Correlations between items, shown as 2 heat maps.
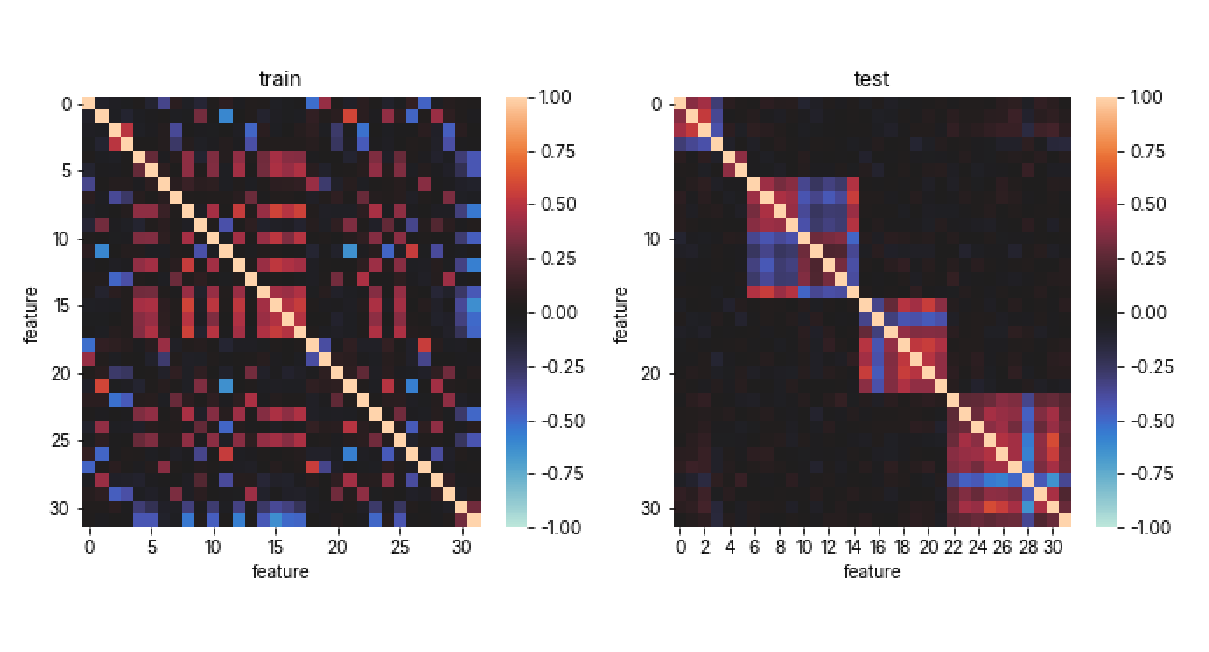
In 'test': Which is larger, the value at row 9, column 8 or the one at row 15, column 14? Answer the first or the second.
the first
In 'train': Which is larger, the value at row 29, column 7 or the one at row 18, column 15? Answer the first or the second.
the first
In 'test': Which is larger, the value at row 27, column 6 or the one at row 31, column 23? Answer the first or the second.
the second
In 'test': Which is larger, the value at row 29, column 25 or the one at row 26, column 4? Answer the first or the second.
the first
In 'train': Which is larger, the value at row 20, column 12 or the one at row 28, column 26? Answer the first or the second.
the first
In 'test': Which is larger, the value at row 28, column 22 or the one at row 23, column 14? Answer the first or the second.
the second
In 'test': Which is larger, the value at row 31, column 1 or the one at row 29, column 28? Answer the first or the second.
the first
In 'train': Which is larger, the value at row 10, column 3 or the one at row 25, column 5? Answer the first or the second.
the second
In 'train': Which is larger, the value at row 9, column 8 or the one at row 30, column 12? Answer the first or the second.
the first
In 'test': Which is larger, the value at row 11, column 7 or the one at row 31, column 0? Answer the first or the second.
the second
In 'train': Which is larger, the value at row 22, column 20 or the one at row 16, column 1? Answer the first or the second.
the first
